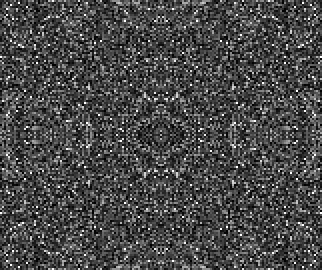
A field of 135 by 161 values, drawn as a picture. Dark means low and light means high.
It mirrors both left to right and top to bottom. The values are skewed, with a long tail toward high values. No single row or column stands out from its neighbours. No overall slope runs across the table. The texture is fine-grained noise. Overall the values sit about 30% of the way up the scale. There is no seam.
